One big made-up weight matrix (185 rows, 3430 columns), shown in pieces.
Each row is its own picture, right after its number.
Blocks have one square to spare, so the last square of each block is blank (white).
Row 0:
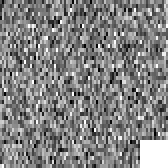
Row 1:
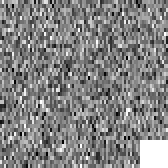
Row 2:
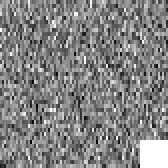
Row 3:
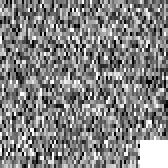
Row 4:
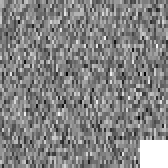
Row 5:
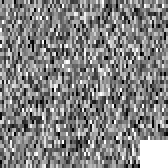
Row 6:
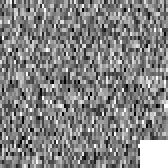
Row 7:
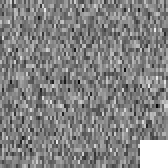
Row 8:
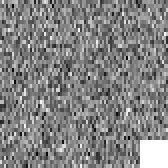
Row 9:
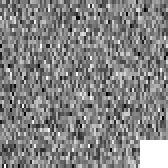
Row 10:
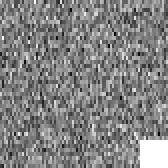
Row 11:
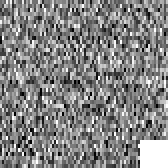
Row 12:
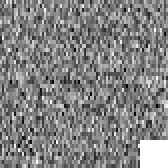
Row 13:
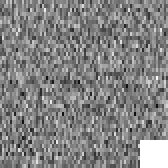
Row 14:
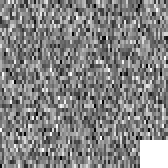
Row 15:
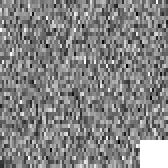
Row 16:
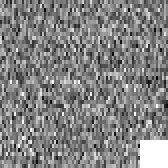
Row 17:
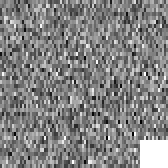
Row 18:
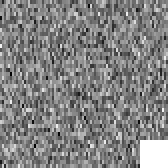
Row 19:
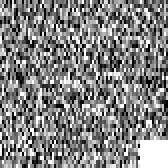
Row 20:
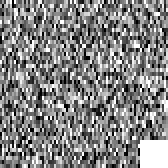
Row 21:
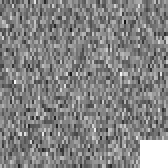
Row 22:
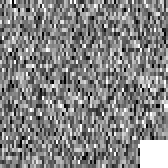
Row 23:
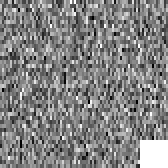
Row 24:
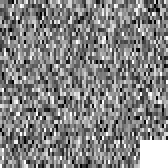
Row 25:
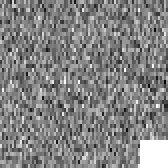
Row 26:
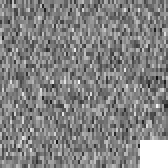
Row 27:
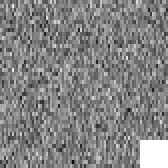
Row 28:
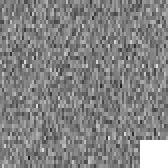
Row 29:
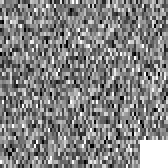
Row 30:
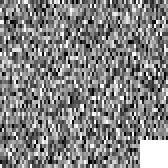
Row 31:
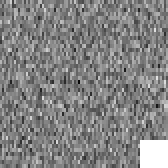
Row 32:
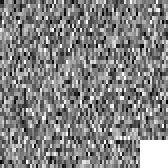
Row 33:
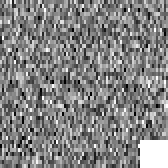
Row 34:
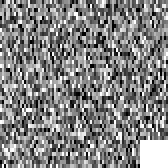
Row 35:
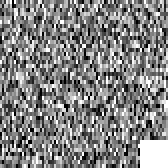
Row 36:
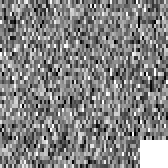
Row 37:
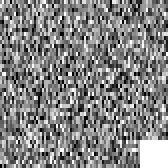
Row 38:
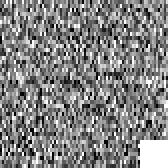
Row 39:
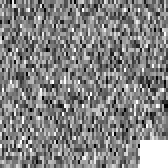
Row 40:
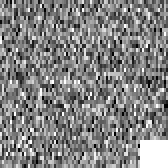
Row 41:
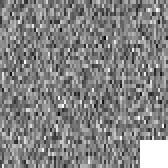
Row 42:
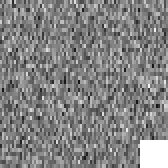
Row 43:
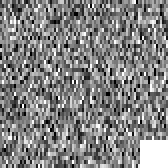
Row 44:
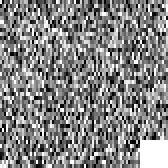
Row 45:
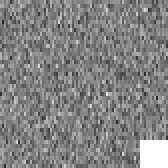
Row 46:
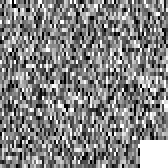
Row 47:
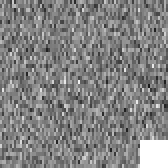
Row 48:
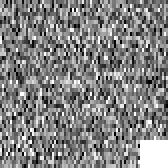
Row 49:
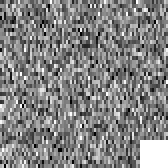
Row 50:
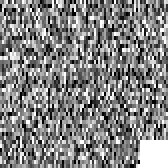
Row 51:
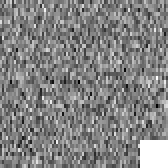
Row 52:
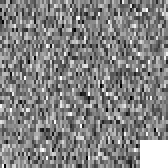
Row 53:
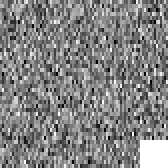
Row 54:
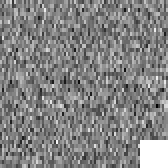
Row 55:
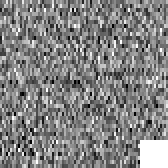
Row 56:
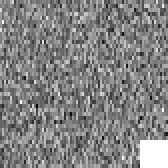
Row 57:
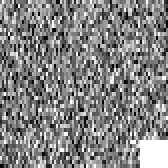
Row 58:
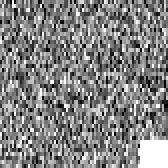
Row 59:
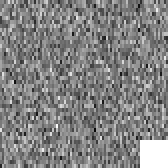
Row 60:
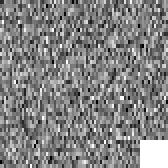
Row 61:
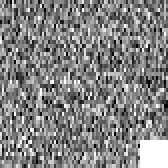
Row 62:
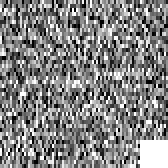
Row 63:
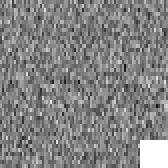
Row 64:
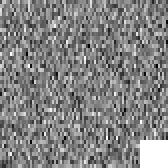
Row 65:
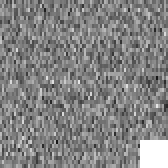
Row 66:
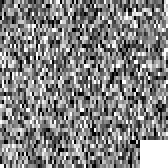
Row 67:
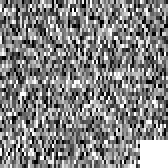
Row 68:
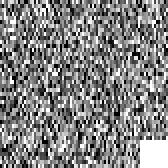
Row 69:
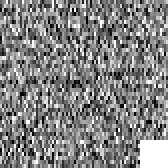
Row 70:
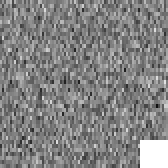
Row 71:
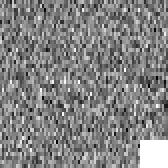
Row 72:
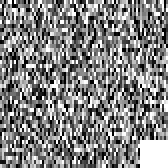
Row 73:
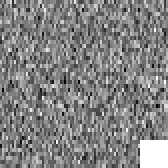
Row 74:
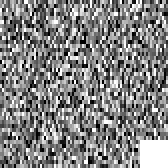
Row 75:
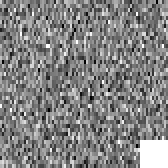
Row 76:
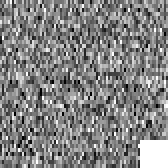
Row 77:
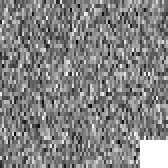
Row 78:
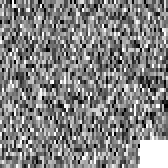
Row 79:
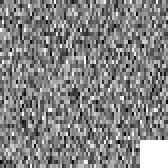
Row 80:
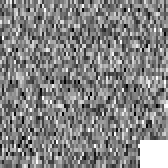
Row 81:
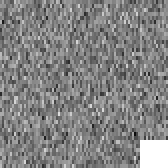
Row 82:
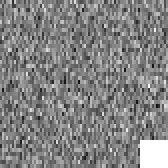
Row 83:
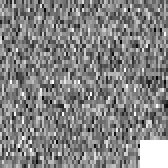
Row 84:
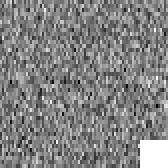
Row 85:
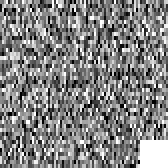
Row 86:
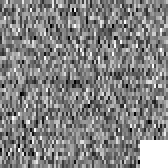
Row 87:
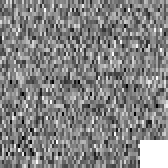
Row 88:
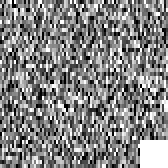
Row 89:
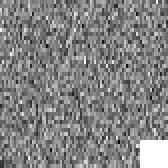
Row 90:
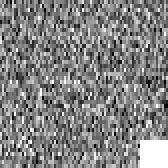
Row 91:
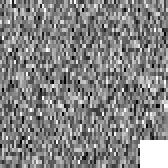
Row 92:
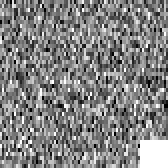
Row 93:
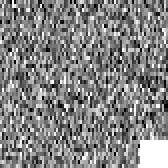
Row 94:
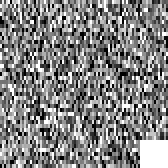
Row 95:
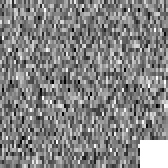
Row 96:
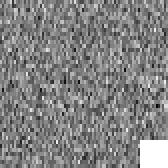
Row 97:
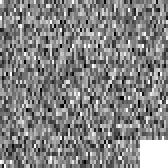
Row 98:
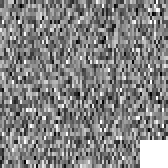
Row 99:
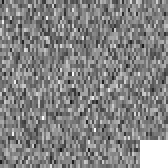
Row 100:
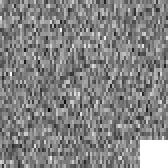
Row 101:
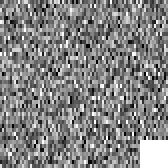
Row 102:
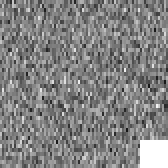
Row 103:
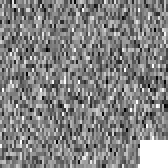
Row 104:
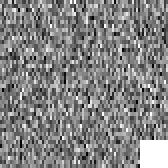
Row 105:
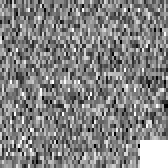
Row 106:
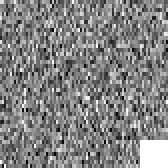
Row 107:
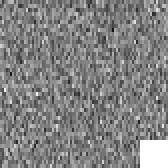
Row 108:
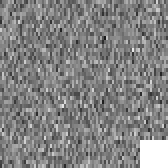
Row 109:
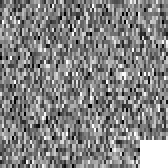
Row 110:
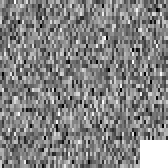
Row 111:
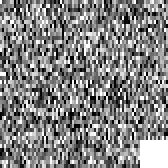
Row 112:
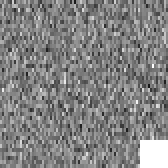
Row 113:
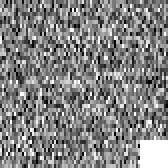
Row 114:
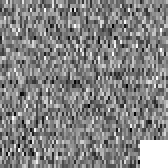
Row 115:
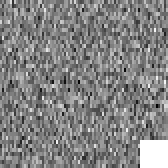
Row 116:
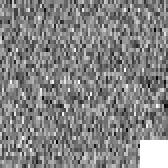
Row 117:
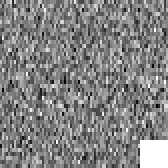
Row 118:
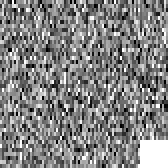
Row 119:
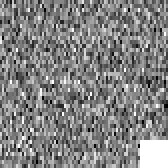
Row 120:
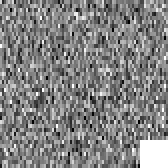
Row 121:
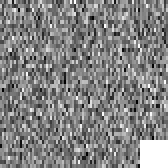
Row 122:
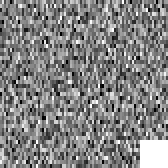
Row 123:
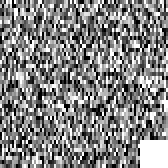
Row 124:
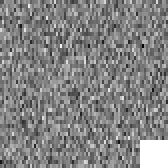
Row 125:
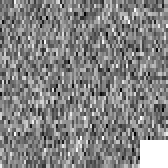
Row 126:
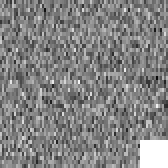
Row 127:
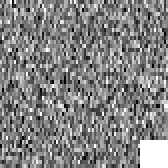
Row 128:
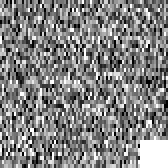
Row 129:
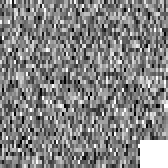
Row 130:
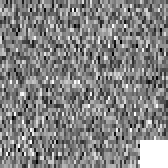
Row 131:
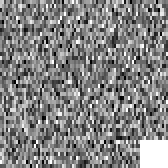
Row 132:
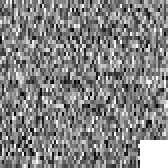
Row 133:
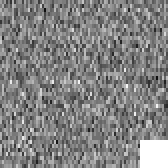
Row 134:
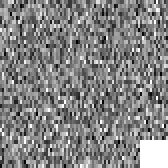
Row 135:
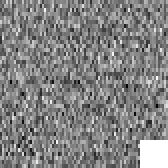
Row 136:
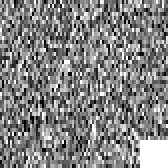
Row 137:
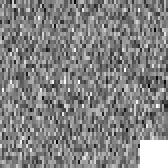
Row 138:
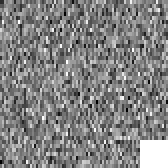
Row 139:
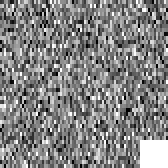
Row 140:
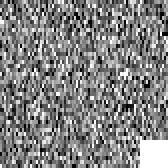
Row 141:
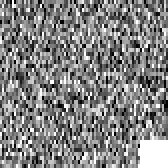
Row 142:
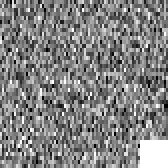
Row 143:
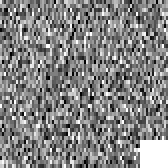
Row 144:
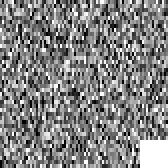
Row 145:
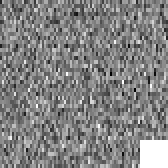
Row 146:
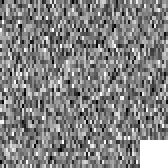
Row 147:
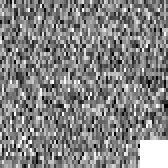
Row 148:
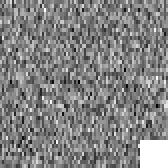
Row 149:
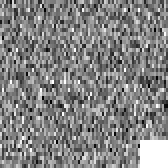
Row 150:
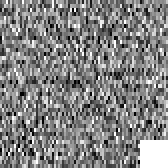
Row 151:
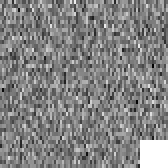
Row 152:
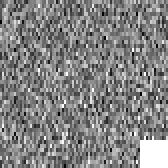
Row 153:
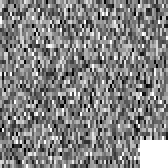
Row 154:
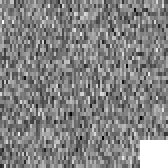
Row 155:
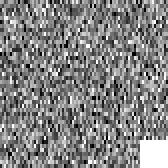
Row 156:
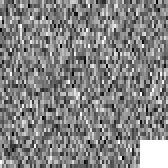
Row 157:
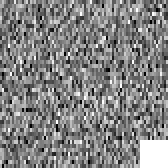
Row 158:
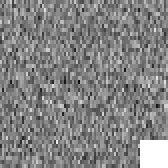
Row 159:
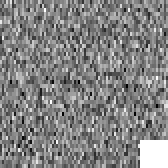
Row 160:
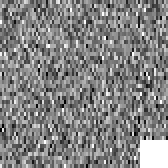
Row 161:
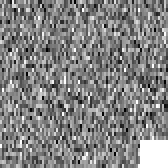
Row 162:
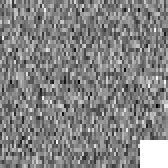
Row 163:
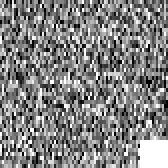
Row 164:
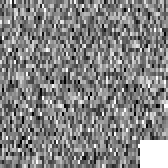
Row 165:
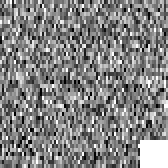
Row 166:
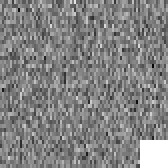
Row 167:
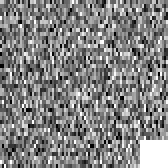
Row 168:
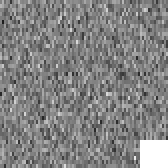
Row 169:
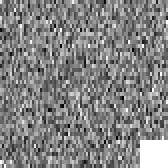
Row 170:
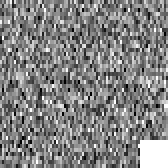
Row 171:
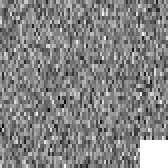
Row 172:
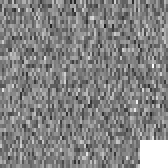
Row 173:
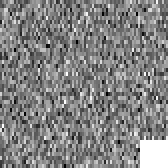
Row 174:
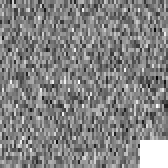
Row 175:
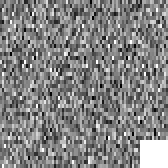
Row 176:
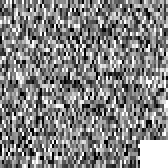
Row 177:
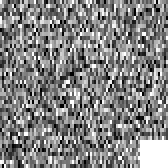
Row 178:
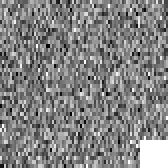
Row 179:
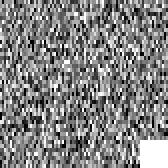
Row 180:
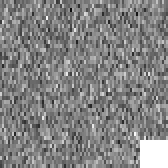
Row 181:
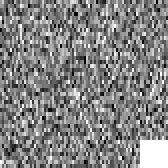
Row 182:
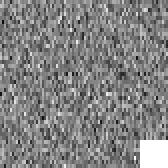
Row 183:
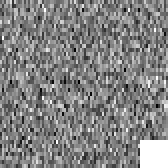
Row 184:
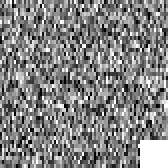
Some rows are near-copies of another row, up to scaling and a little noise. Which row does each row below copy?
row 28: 175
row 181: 156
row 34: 18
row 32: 138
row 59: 14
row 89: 15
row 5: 179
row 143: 75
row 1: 8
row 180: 77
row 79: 124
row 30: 101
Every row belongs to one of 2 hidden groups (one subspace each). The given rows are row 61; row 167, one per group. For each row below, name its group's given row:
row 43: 167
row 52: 167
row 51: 61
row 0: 167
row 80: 61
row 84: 61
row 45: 167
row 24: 167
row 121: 61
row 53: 167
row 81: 167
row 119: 61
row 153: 167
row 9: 167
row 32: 167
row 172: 61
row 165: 61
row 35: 61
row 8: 167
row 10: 167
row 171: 167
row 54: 61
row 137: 61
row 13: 61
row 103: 61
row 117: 61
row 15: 167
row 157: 167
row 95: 61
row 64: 167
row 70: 61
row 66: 167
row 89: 167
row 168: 167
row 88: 61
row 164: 61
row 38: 61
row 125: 167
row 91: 61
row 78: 61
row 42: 61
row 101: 167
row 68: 167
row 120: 167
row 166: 61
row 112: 61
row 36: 167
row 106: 167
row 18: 167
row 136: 167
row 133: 61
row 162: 61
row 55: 61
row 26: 61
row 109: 167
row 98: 167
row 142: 61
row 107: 167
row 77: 167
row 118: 61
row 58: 61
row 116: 61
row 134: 167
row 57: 167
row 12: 61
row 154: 167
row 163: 61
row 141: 61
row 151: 61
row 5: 167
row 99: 167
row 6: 61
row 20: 61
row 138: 167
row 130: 61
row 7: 61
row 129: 61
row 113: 61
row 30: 167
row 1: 167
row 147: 61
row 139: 167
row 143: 167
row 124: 167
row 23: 61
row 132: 61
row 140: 167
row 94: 167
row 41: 167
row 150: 61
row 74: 167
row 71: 61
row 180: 167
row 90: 61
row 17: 167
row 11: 61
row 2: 167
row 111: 167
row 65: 61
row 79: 167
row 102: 61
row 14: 167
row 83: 61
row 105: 61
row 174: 61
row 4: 167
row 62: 61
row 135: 61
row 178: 167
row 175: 167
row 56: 167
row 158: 61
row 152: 167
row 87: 61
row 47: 61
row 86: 61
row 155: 167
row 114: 61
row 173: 167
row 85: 61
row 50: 61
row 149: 61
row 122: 167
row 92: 61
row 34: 167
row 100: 167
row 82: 61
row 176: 61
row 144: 167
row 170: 61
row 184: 61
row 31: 61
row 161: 61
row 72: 61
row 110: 167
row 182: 167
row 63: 61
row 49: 167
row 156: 167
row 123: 61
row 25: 61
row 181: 167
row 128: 61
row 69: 61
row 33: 61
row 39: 61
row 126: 61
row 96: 61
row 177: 167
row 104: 61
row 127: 61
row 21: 167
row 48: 61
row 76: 61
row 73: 61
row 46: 61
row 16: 61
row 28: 167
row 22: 61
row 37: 167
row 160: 167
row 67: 61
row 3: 61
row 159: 61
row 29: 167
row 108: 167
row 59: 167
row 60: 167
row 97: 167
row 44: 167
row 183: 61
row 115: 61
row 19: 61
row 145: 167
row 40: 61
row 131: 167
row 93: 61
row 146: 167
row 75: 167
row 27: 167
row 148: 61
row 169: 167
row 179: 167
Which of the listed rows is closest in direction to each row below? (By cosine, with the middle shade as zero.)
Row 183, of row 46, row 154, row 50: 46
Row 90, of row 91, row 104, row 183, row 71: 71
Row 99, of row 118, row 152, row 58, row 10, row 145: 152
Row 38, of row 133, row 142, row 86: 86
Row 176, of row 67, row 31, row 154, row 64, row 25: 31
